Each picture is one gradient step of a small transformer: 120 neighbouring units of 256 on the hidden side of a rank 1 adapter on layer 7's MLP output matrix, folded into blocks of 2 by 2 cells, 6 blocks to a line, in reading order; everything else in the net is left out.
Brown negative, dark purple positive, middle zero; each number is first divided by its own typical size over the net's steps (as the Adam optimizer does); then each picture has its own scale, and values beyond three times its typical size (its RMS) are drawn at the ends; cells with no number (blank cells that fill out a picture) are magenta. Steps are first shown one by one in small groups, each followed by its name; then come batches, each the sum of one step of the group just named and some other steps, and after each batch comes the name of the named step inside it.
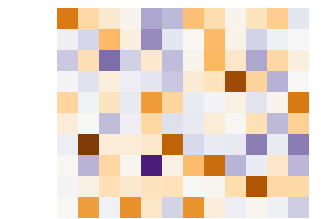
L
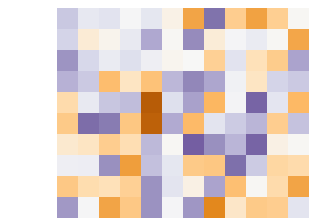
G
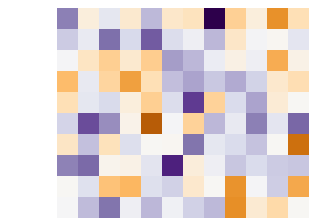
G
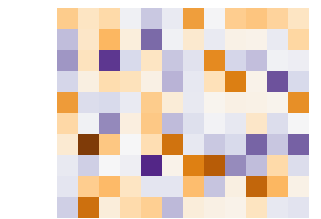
L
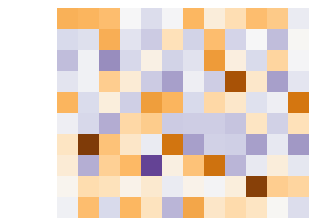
L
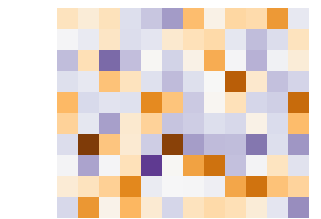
L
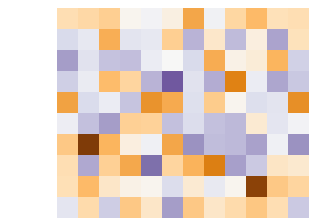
L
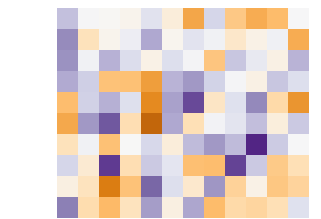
G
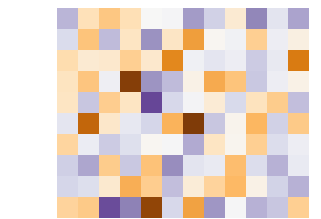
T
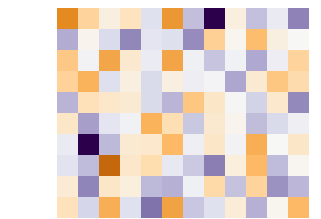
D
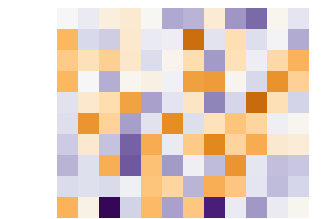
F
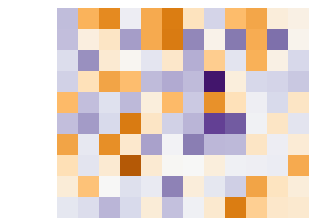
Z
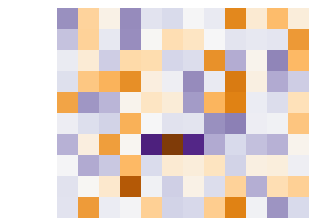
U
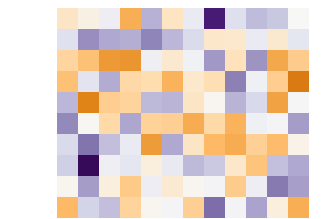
T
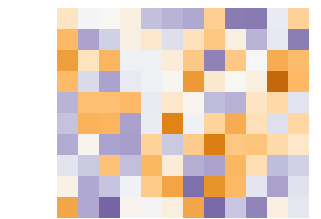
F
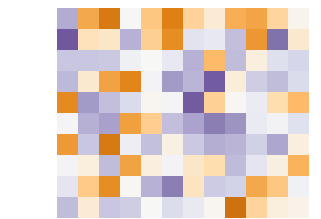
Z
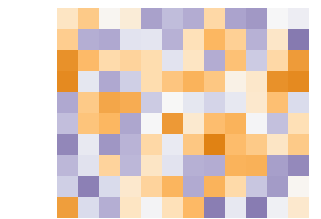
F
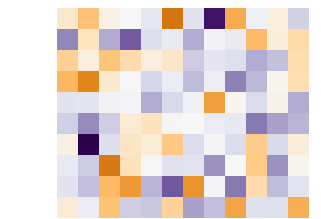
D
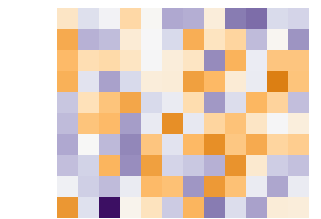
F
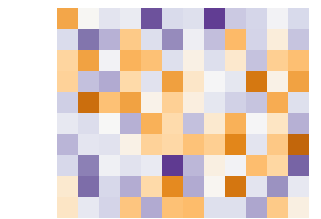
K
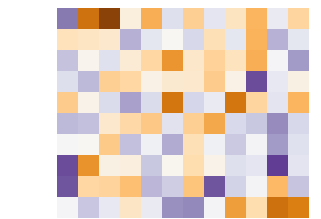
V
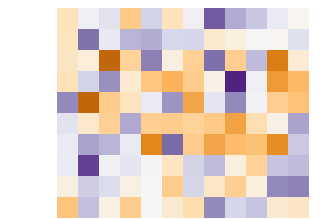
V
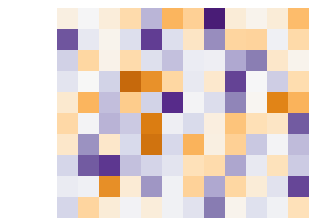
K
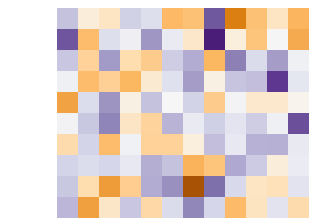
K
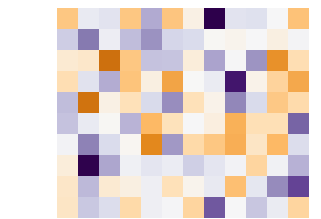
K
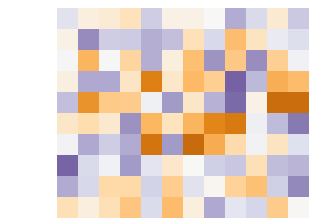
V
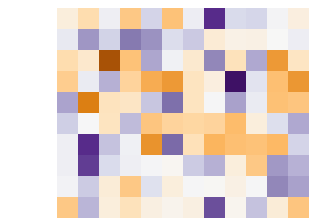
V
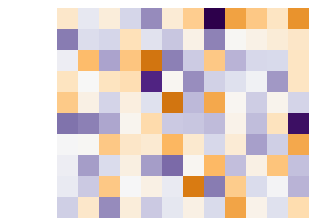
K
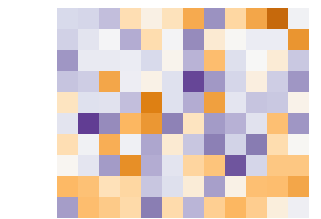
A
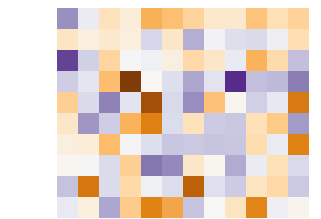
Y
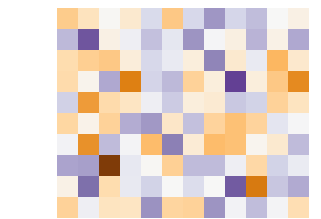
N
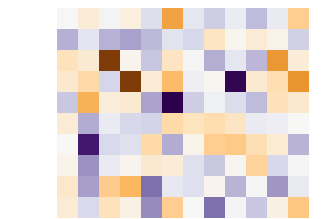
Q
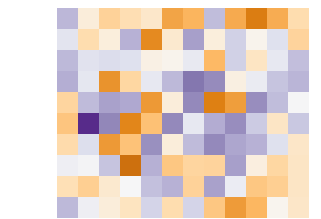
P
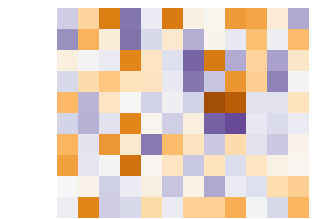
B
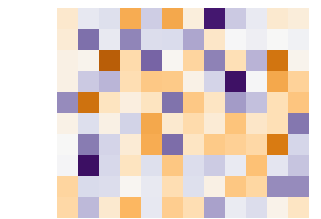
P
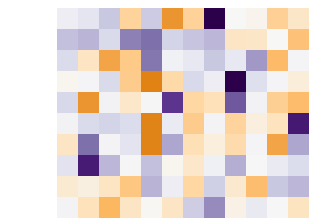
A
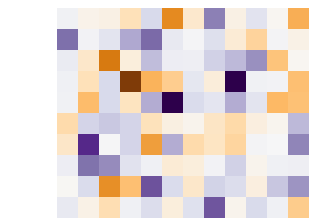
Q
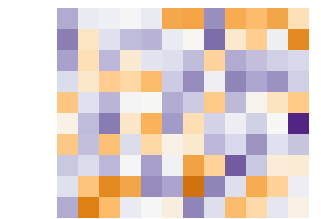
A
